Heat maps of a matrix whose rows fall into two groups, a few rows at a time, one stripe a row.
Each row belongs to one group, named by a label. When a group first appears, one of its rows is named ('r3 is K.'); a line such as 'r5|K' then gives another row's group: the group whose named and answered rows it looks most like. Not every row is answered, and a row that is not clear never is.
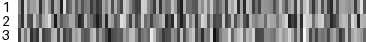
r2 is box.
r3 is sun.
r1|box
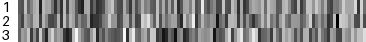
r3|sun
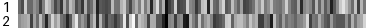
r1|box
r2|sun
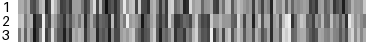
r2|sun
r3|sun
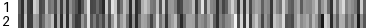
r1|box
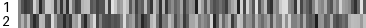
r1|box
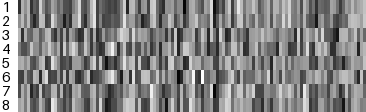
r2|sun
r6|box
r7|sun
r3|box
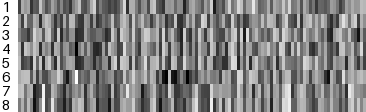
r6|sun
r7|sun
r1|sun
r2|box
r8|sun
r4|box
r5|box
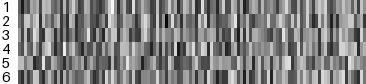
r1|box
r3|box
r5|sun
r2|box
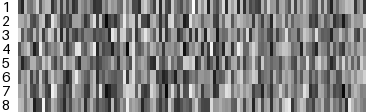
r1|box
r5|box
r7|sun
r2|sun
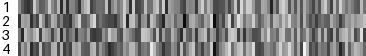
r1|box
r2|sun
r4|sun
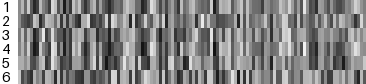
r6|box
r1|sun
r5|sun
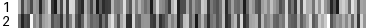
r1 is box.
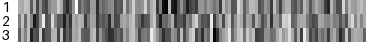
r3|sun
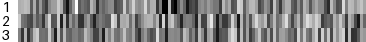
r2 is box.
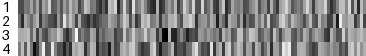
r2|box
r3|sun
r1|box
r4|sun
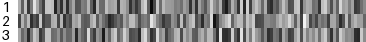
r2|sun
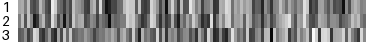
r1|sun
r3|box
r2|sun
